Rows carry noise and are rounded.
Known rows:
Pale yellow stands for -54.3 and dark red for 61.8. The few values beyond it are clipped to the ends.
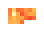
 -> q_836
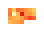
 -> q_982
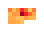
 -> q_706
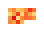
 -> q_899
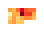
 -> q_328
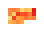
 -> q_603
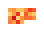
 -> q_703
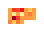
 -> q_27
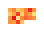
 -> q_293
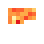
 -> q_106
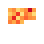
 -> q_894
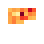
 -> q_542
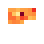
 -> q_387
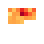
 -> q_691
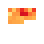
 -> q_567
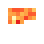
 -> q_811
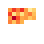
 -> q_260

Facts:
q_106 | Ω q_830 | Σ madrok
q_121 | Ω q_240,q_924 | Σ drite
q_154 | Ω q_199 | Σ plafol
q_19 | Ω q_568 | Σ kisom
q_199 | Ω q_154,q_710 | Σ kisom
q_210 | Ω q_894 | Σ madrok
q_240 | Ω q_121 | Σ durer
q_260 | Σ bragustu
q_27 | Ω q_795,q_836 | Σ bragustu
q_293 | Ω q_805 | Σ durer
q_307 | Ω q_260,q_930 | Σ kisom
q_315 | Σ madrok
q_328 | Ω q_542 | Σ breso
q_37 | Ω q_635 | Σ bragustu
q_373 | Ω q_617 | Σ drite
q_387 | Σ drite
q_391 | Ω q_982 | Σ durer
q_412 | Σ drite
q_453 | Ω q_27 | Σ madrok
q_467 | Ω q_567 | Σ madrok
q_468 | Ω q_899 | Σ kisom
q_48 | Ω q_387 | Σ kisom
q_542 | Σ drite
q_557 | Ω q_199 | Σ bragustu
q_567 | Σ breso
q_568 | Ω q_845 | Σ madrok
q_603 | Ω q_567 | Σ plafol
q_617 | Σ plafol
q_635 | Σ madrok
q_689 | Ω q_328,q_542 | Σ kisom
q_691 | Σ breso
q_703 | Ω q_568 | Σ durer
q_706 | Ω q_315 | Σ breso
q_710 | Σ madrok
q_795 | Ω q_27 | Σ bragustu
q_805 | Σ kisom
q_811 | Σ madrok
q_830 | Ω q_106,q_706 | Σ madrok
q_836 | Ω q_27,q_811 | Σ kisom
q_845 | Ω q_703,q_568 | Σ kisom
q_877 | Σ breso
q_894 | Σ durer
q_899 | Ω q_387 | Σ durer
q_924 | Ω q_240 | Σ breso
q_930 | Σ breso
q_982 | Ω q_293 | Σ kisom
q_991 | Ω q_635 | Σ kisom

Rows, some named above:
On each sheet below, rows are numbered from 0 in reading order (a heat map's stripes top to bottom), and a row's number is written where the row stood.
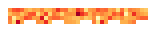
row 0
q_568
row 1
q_391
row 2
q_930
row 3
q_315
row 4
q_307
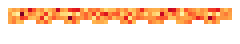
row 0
q_542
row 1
q_894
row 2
q_37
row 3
q_617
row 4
q_293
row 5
q_121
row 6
q_19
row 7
q_557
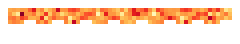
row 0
q_373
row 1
q_894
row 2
q_568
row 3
q_982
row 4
q_924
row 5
q_991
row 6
q_635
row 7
q_260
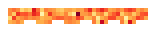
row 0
q_603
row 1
q_307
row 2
q_412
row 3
q_467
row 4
q_453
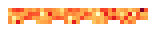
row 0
q_210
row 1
q_805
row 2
q_315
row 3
q_689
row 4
q_240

